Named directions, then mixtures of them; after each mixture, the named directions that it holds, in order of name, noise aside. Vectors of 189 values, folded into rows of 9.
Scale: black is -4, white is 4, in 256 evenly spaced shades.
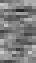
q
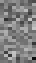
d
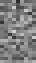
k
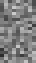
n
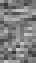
n, q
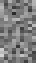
n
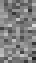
d, n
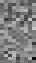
d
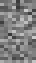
k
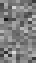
d, n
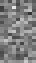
k, n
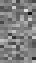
d, k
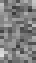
n, q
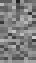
k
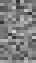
k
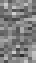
n, q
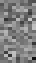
d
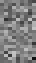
d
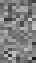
d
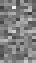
k, n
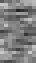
q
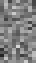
n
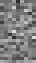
k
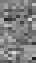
d, q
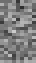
d, k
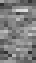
d, q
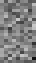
d, n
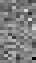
d, k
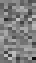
d
